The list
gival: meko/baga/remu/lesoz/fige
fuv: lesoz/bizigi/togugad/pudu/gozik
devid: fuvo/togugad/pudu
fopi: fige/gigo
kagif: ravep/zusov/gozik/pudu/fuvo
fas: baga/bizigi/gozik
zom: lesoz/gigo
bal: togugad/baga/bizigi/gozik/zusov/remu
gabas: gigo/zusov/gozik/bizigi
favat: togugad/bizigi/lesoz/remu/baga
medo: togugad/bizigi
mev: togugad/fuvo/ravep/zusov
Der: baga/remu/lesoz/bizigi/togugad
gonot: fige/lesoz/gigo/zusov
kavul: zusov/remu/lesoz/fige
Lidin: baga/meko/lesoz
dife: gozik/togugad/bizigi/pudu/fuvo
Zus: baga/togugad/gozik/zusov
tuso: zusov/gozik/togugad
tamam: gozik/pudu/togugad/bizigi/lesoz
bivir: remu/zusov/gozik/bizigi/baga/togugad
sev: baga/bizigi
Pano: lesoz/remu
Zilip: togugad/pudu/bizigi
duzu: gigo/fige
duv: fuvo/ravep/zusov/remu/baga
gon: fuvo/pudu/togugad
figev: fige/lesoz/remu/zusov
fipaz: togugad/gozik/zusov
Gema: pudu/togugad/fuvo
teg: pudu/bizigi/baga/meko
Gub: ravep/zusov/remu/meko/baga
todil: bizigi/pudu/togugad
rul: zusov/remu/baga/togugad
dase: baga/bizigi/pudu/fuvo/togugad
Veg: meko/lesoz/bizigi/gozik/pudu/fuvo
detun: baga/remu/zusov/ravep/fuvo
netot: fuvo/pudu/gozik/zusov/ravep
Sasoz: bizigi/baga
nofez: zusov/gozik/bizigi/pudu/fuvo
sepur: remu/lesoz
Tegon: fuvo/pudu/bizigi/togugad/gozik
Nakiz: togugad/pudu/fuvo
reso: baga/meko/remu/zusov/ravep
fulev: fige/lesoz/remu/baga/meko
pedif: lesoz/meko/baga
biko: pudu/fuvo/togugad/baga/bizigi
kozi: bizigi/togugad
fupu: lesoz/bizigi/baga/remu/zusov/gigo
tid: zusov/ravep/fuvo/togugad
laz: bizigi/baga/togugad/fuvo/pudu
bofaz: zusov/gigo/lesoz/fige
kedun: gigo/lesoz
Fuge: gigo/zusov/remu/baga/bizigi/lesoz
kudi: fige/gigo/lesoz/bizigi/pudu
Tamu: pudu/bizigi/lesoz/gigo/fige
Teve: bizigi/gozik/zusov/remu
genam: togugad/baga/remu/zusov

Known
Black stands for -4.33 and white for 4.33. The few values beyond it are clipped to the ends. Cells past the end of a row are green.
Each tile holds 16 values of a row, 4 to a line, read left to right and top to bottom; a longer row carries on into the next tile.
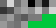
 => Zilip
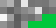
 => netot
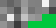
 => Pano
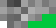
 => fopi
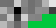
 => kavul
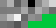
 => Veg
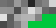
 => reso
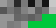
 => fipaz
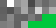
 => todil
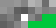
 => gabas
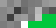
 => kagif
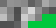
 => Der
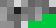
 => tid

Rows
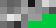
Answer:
pedif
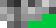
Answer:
fulev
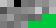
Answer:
tamam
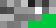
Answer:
Gema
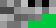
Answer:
Nakiz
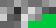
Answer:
detun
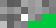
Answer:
duzu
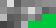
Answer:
fas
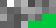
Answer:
laz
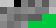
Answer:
dife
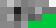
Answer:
nofez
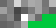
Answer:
Fuge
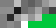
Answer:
Gub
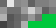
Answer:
sev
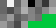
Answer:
favat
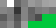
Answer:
Teve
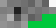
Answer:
tuso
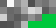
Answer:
dase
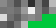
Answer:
Zus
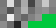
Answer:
fuv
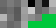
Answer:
genam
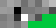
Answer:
bivir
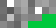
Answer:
Tamu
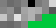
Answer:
gival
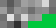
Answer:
zom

